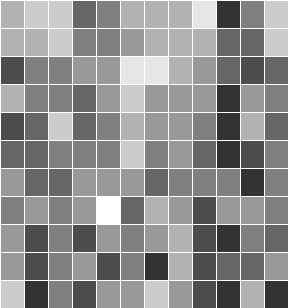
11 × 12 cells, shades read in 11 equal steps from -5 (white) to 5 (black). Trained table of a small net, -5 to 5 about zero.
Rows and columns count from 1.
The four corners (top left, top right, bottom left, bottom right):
-2 -3 -3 3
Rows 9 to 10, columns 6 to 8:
0 -1 -2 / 0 3 -2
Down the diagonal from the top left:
-2 -2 0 1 0 -3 1 -1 2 1 -2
